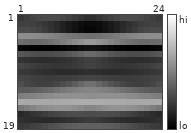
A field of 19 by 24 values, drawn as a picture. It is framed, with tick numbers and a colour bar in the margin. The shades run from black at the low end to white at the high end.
The grain runs across in streaks. Overall the values sit about 30% of the way up the scale. The left and right halves mirror each other. The ninth with the highest average is the bottom middle.
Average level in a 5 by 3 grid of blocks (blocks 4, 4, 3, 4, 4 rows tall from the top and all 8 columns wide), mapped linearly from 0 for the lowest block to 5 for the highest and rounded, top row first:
2 0 2 | 1 2 1 | 0 0 0 | 4 5 4 | 2 2 2
